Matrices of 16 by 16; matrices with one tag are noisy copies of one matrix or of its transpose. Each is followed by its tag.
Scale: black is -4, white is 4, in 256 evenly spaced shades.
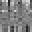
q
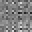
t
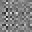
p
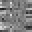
q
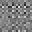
p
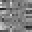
q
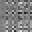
t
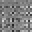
t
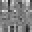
q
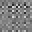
p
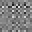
p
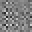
p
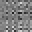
t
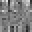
q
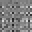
t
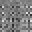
t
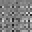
t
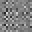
p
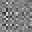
p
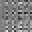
t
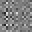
p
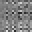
t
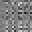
t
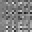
t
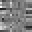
q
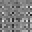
t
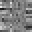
q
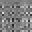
t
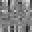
q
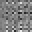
t
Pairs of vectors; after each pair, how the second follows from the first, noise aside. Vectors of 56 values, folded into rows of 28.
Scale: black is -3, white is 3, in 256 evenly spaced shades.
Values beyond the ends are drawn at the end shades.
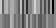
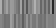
shrunk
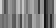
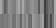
shrunk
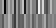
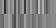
shrunk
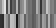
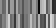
reversed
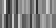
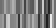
reversed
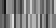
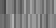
shrunk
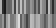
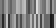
reversed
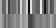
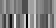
reversed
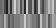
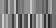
reversed
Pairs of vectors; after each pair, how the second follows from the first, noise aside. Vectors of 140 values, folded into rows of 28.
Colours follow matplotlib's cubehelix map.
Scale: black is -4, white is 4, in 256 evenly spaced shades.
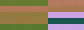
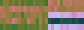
copied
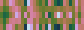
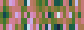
copied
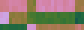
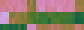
copied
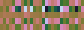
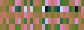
copied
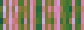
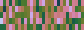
sign-scrambled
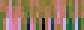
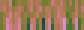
shrunk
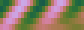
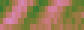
shrunk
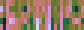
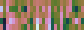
copied
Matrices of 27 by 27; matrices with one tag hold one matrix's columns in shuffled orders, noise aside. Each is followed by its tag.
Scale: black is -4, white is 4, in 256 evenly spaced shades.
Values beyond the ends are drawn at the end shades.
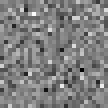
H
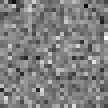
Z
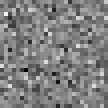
H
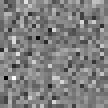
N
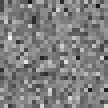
Z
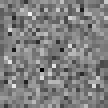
H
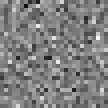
Z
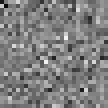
Z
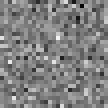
Z
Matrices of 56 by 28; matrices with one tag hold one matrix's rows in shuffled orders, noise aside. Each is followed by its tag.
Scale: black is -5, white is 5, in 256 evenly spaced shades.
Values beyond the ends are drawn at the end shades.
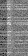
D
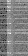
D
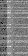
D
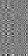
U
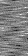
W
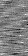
W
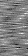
W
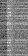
D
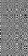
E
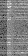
D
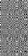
E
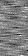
W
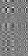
U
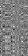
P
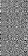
E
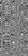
P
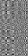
U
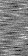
W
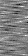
W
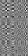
U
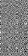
E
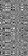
P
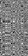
P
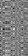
P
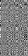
E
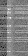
D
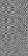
U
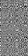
E
